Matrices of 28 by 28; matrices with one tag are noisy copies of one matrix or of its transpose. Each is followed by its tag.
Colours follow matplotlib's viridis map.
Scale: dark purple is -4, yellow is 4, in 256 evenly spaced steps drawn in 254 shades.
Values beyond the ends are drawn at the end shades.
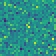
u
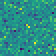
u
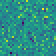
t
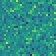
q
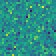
q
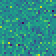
t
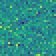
t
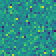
q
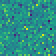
u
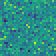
u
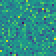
t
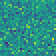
u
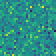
q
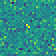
u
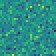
q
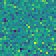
u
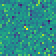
u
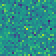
u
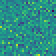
t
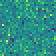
t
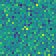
u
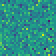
u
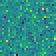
t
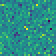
u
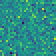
t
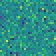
t
